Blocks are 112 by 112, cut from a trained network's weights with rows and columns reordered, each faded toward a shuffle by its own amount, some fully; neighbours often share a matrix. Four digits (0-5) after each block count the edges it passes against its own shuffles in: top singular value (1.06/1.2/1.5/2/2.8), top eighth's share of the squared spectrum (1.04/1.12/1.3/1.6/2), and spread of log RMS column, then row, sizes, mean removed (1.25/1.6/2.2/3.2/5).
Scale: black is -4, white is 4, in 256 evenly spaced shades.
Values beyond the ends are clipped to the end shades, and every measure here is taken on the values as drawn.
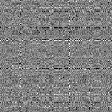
5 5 2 3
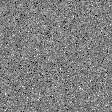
0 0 0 0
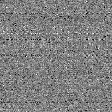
4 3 1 2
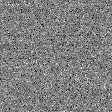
2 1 0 0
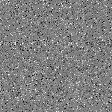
2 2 0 1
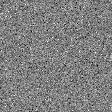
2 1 0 0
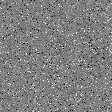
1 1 0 0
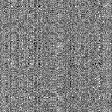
4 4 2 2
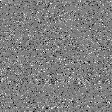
3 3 0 2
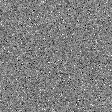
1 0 0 0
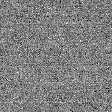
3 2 1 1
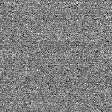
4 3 2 1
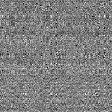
4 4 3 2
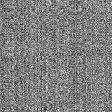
4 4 1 2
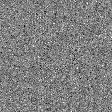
1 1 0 0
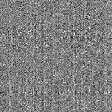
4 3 1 2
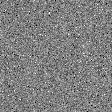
2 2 0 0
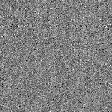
3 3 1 2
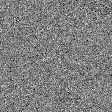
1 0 0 0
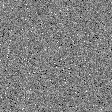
0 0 0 0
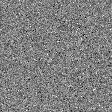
1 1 0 0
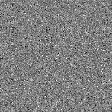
3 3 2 1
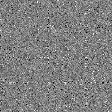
3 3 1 2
